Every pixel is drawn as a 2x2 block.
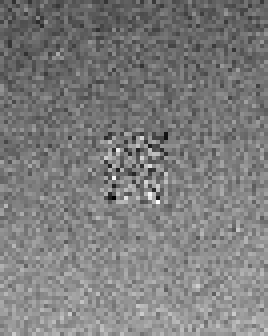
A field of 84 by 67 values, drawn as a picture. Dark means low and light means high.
Values change most from cell to cell in the centre. In the centre lies a patch that is rougher than the rest. The grain is fine, like static. Values rise toward the bottom. The histogram is bell-shaped. There are no regular stripes.
